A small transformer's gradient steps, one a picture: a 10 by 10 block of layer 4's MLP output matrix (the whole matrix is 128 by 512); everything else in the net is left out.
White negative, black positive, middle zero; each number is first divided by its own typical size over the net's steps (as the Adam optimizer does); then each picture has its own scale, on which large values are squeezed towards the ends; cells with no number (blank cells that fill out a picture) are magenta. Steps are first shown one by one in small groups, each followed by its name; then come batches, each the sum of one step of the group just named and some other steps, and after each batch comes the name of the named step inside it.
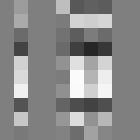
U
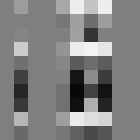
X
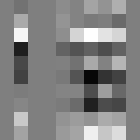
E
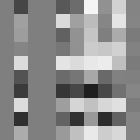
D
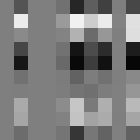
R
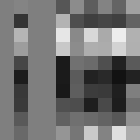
E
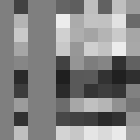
D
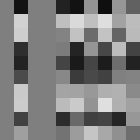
R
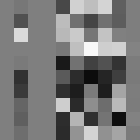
X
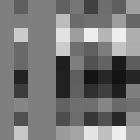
E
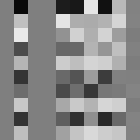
D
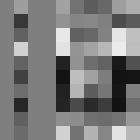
U
